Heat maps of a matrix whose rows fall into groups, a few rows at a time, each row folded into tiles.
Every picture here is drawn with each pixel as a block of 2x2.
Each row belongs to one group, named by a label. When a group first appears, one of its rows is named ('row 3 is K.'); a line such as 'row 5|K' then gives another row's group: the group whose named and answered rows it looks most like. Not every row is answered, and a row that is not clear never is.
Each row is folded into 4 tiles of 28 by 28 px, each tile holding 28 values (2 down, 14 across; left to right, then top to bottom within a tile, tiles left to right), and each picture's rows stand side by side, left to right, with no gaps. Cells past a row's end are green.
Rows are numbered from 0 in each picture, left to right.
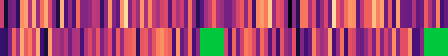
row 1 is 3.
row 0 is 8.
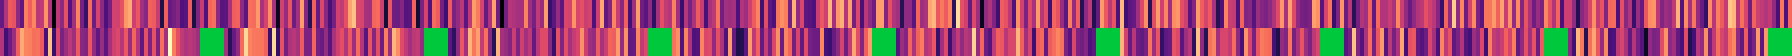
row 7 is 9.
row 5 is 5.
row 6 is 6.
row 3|5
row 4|8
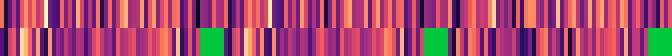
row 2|9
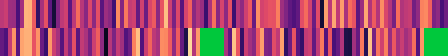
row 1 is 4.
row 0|9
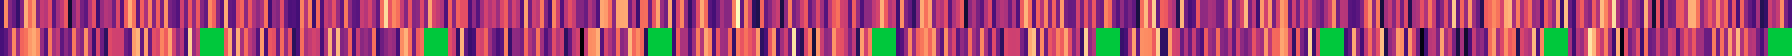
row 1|5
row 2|5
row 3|6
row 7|3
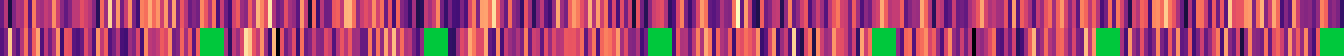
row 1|3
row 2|8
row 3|6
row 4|9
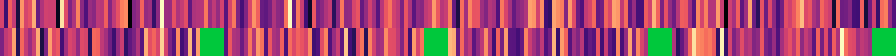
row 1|6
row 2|5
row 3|3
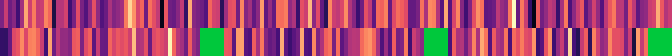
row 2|6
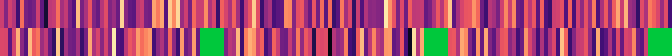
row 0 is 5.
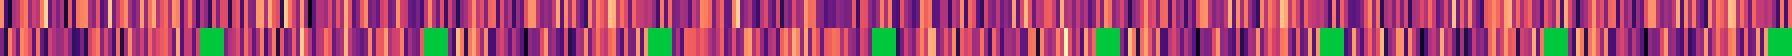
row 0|9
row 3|8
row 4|6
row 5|9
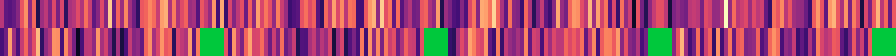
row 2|8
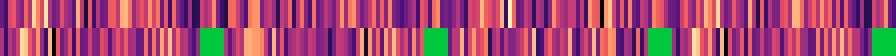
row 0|3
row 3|3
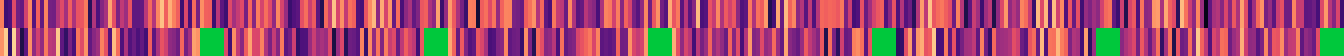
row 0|5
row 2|5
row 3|5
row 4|8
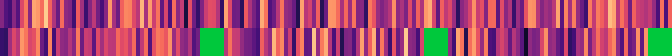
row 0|8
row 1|5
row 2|9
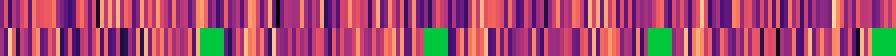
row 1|9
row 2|8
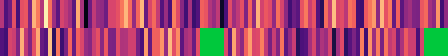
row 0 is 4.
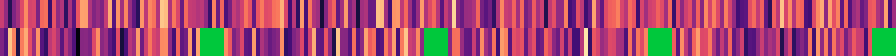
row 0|9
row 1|5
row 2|6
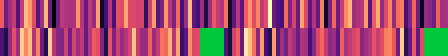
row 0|9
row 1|9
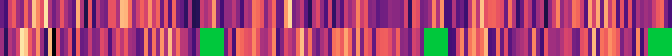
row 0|3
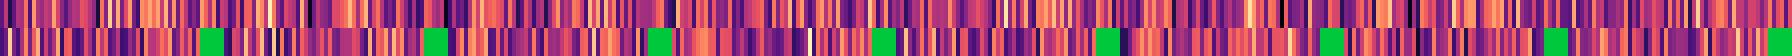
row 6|3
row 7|6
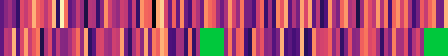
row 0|8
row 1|5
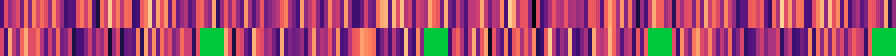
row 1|5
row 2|6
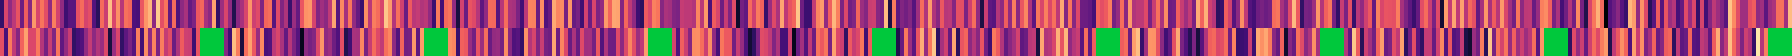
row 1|9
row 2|5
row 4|6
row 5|5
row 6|4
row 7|6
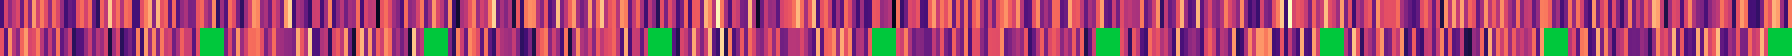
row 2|9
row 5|5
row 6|4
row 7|5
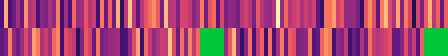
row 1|6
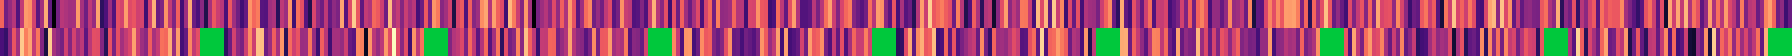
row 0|9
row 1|6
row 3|5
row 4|8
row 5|5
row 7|4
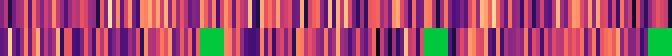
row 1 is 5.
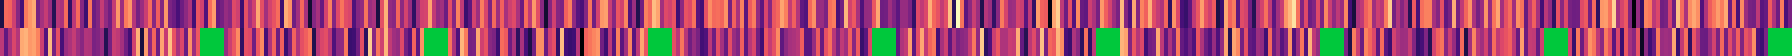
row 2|5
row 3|4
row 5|5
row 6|9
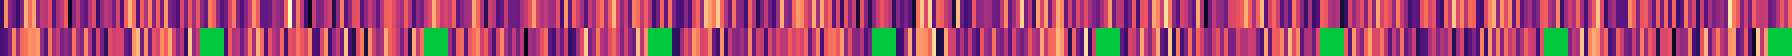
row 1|6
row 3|8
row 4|8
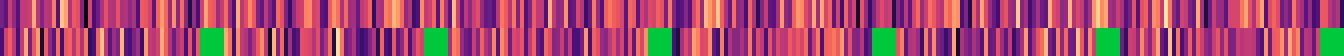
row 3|8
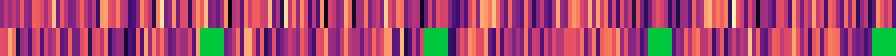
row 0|4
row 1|9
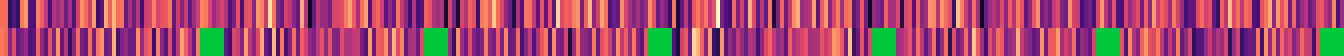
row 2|4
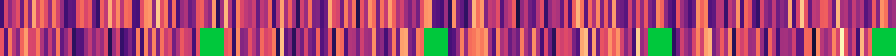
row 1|5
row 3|6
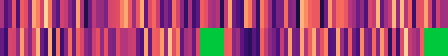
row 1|5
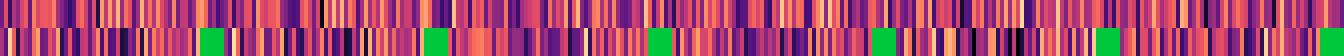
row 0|4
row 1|4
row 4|4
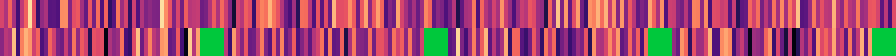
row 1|4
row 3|4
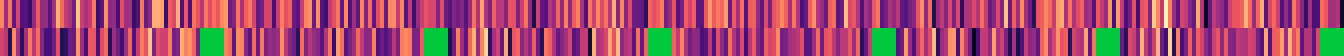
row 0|5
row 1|5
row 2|6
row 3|4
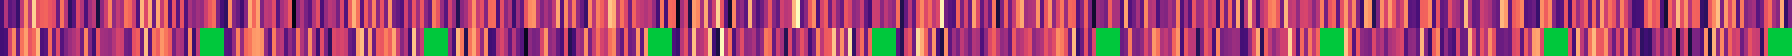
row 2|9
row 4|9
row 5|6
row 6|5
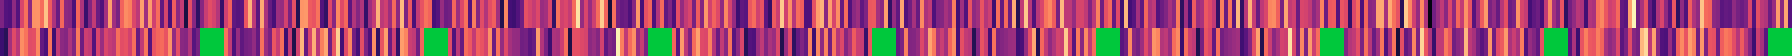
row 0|8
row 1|5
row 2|3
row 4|6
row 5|6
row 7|8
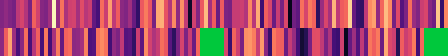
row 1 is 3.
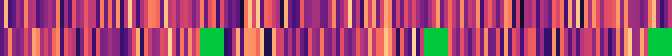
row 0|6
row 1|8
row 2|5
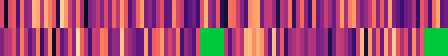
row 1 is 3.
